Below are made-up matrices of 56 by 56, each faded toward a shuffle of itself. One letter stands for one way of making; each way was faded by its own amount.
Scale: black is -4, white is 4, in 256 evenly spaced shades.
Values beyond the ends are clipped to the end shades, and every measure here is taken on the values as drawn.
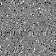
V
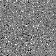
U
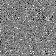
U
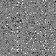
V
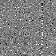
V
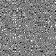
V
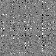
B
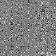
B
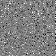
V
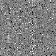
V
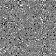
V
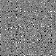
B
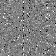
V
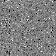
U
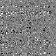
B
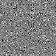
V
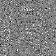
V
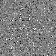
U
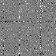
B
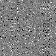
V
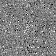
U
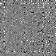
B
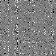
B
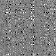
B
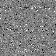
U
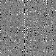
B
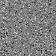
U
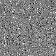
U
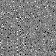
V
